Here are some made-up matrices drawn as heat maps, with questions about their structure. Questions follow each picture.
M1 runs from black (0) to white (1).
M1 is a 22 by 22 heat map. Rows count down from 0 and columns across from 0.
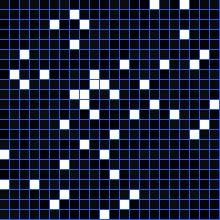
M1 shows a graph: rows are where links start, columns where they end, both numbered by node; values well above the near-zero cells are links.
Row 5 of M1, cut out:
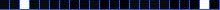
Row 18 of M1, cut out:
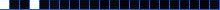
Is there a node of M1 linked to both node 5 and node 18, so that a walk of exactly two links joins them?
no
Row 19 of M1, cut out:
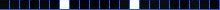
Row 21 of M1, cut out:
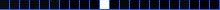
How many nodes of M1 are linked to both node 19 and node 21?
0
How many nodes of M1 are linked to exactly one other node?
7
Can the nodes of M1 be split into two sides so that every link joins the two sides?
yes
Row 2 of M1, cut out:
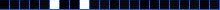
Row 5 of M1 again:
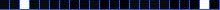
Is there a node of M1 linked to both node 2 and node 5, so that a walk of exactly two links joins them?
no
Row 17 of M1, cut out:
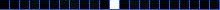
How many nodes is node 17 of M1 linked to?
1
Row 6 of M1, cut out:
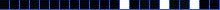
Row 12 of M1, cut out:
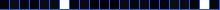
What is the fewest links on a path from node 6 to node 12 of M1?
1
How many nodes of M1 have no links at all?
0
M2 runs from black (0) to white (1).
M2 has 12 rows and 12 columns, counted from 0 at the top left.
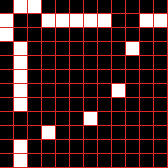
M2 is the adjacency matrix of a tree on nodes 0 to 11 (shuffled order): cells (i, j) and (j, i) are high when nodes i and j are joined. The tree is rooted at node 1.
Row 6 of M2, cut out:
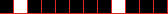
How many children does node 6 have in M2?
1
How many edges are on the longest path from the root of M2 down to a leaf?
2
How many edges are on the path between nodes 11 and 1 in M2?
1
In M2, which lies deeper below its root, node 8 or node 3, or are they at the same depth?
node 8
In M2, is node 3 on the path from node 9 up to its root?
yes
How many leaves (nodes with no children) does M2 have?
8
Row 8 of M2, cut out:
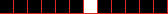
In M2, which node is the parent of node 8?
6
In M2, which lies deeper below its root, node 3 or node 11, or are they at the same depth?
the same depth
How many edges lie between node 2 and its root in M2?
2
